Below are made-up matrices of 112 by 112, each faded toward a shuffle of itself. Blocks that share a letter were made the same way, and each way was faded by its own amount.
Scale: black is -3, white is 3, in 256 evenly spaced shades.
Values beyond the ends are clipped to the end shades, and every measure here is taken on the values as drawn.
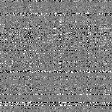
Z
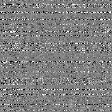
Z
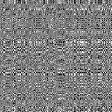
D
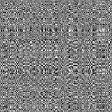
D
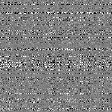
Z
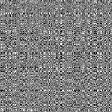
D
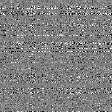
Z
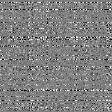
Z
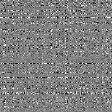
Z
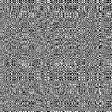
D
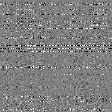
Z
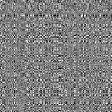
D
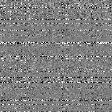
Z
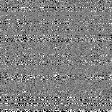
Z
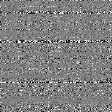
Z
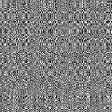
D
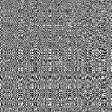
D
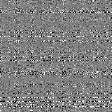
Z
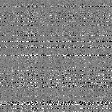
Z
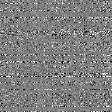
Z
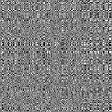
D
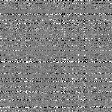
Z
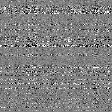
Z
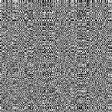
D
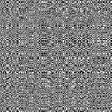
D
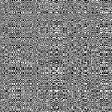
D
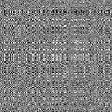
D
